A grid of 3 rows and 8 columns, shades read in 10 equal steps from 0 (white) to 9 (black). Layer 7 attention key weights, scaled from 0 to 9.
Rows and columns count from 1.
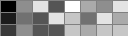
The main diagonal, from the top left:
9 5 6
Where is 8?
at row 2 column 1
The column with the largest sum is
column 1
